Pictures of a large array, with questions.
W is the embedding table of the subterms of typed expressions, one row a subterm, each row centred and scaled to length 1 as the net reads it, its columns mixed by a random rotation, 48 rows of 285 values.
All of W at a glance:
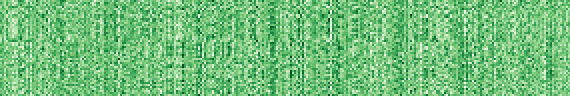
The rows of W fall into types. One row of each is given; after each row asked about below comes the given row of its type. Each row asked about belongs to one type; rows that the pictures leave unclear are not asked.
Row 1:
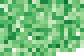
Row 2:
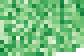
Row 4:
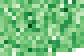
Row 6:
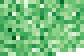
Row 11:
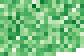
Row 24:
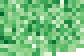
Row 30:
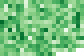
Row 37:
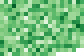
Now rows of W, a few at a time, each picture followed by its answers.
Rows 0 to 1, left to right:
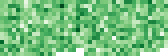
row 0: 2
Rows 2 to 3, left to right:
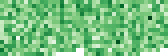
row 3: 37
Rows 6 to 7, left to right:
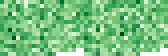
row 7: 24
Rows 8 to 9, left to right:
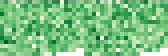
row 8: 24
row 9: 6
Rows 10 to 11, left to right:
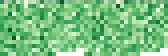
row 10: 6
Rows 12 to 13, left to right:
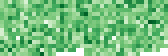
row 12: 2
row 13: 24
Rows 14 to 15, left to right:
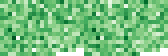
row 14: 6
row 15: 6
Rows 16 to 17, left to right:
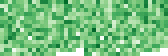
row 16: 1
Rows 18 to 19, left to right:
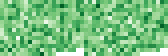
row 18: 2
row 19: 37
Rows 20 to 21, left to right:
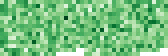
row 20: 37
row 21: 4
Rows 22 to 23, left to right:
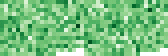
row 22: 30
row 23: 4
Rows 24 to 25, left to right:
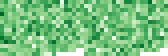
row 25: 1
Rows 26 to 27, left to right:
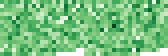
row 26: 11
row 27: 4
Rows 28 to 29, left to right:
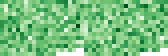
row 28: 30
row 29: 2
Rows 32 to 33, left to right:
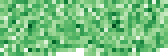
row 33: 4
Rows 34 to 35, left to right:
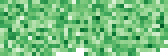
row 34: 1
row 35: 37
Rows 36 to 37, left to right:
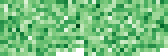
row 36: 30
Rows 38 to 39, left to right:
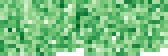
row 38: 30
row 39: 1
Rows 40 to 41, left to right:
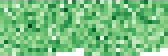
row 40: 4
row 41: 6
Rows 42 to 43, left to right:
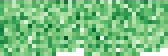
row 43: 6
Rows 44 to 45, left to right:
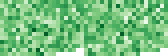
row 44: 2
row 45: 11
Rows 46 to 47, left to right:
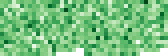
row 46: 4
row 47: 30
